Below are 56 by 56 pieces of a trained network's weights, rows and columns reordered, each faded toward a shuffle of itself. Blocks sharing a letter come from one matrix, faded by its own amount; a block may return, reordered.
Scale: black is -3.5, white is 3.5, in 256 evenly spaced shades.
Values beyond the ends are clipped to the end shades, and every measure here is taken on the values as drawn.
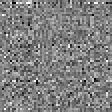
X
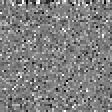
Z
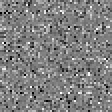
Z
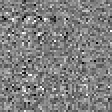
X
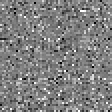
Z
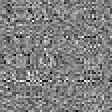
X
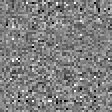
X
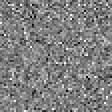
Z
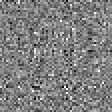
X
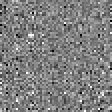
X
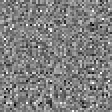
X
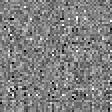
X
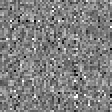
X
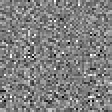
X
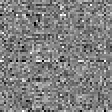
X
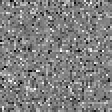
Z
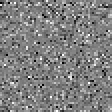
Z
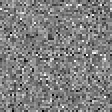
Z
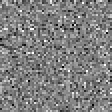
Z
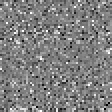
Z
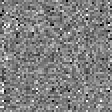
X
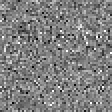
Z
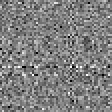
X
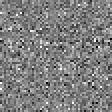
X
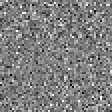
Z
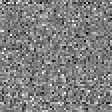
Z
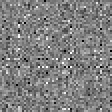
X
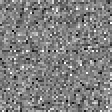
Z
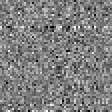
X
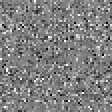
Z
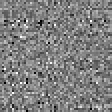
X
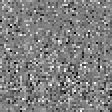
Z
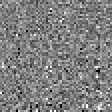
X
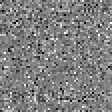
Z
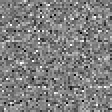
Z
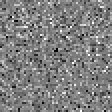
Z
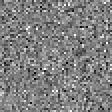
Z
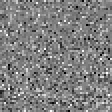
Z
